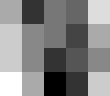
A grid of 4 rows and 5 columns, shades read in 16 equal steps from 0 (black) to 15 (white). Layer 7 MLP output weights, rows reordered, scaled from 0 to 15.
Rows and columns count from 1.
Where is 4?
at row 2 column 4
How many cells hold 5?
1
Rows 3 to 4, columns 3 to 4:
3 5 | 0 3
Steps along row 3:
down down up up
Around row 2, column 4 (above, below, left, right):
6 5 7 10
